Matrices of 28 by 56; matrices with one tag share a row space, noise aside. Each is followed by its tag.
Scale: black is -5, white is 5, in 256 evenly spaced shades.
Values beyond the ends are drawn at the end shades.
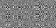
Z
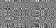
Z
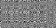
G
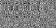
G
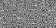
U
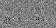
Z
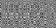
G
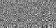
U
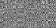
U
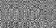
G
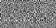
G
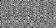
G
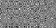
G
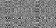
Z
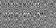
G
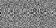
G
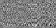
U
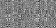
Z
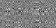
Z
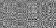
U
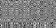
G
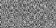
G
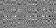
U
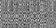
G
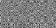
G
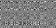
G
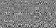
Z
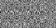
G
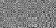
U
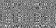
Z
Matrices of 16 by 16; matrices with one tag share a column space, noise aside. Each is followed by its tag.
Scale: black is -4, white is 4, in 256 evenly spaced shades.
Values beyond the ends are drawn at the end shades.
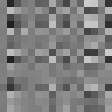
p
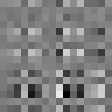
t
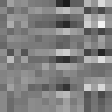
p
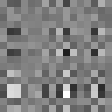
t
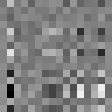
t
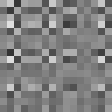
p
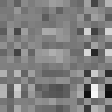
t
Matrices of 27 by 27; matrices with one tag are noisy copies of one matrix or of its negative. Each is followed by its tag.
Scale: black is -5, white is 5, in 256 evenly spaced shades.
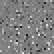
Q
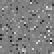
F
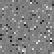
F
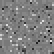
F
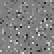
Q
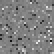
F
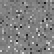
Q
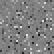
Q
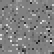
F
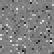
F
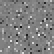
Q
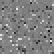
F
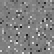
Q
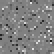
F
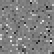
F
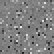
Q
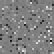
F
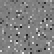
Q
